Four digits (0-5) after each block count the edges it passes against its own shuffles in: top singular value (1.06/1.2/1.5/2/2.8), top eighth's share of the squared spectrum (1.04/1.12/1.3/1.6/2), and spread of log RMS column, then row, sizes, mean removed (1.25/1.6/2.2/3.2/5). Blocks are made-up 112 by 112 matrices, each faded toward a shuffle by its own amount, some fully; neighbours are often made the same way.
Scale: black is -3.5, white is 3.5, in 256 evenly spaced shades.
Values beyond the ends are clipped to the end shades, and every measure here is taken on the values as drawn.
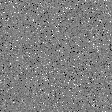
0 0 0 0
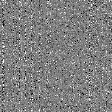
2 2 3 0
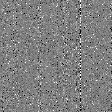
3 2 3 0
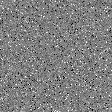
0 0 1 0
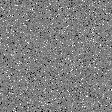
0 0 0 0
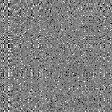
5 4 3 2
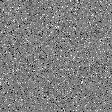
3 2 0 0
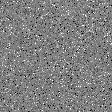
2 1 0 0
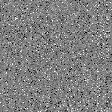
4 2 1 1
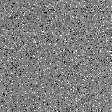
3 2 1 1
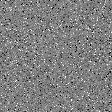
3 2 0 0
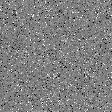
3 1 0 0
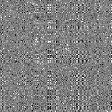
5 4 3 3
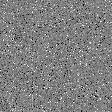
2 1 0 0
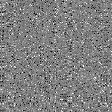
4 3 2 1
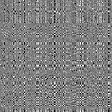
5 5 4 4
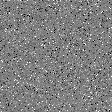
0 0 0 0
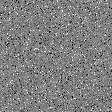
0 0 0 0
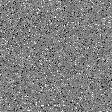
2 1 0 0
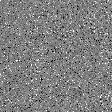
3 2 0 0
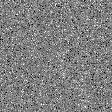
3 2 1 0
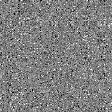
4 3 2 1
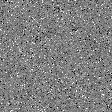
0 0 0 0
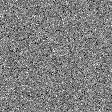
0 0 0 0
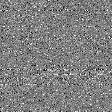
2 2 0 3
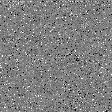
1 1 0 1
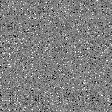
3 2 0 1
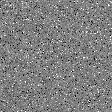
2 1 0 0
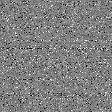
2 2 0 2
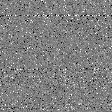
2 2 0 2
